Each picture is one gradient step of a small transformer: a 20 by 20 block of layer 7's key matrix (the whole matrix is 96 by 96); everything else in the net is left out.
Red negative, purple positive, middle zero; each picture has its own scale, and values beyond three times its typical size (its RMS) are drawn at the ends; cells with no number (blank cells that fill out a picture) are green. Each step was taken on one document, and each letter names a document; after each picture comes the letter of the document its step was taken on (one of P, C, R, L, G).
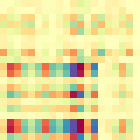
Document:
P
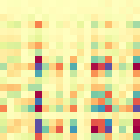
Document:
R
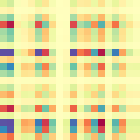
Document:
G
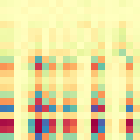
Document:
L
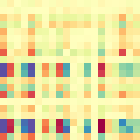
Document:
P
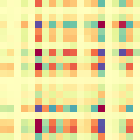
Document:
L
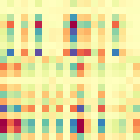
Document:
G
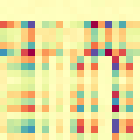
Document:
R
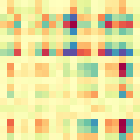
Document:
P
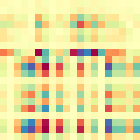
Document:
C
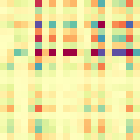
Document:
L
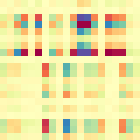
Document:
P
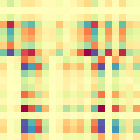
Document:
R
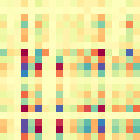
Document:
C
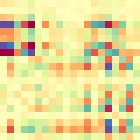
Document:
R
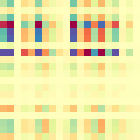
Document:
G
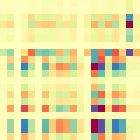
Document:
C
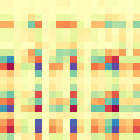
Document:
R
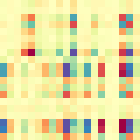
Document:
P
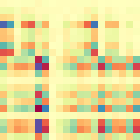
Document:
R
